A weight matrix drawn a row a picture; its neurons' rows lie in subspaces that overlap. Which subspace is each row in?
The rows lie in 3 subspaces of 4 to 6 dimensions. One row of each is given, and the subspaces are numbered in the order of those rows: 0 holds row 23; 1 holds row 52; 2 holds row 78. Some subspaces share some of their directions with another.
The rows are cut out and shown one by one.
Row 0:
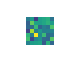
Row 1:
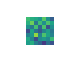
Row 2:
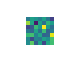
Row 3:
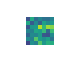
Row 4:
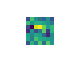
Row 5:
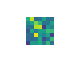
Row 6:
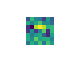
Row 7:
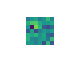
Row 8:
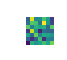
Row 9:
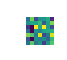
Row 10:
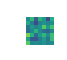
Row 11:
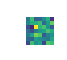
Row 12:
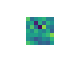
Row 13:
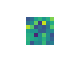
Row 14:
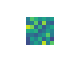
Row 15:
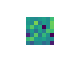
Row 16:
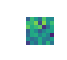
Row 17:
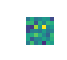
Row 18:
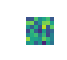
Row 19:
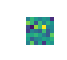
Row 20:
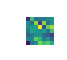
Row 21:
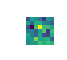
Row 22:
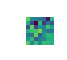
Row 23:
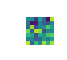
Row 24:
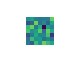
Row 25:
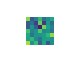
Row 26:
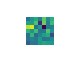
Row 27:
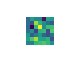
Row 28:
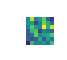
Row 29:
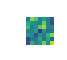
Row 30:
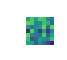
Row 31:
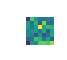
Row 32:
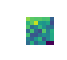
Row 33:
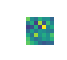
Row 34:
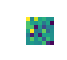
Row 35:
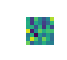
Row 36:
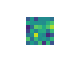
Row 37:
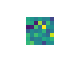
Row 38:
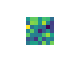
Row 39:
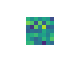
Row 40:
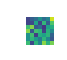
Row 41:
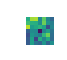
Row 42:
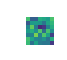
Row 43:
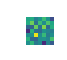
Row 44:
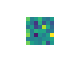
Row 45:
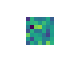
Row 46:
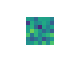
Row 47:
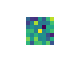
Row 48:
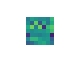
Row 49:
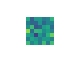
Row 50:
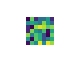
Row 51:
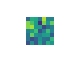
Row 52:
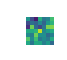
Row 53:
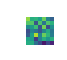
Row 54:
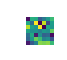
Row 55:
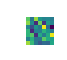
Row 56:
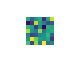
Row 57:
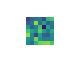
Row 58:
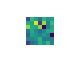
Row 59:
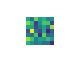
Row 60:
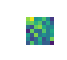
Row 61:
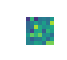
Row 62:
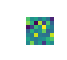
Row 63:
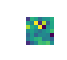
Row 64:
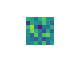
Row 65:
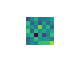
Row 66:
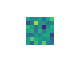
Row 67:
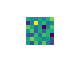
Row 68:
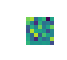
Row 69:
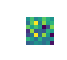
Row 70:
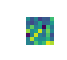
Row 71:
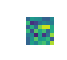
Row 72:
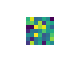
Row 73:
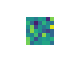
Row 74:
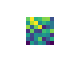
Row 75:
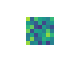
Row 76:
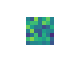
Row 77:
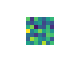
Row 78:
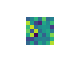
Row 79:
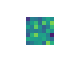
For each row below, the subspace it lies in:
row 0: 1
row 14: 1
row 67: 2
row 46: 1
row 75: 1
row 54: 2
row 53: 1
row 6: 2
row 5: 0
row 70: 0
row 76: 0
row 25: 2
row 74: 0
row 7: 1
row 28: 1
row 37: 2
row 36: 1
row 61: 0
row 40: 0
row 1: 1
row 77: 0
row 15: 1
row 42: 1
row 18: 0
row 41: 1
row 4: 2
